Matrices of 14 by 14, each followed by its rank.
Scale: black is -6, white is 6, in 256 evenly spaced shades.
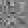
three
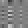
one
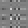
one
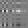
one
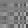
one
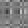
one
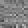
three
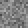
full rank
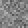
full rank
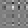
one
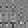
three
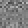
three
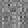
three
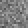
full rank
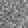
full rank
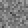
full rank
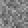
full rank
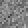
full rank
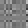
one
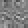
three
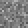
full rank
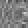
three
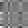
one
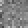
three
